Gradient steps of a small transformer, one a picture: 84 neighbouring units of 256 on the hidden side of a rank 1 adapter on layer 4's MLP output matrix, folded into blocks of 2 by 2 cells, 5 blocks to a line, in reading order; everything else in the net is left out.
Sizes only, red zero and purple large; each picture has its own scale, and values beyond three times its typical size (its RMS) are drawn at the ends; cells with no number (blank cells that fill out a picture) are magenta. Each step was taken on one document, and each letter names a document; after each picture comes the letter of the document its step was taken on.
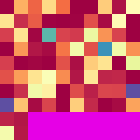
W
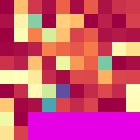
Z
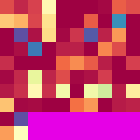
W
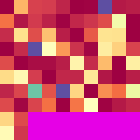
W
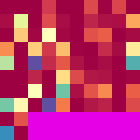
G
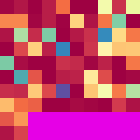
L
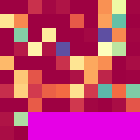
L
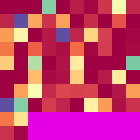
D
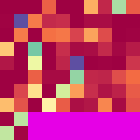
D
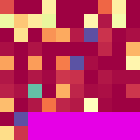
D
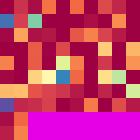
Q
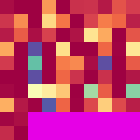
G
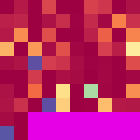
G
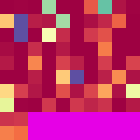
D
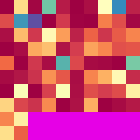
W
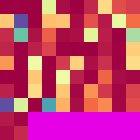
G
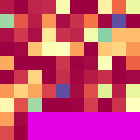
L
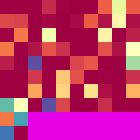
G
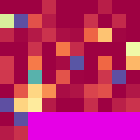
Q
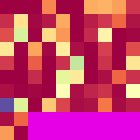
D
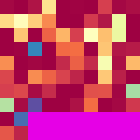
Q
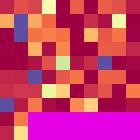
Q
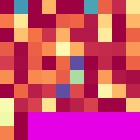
Z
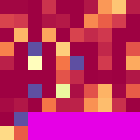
D
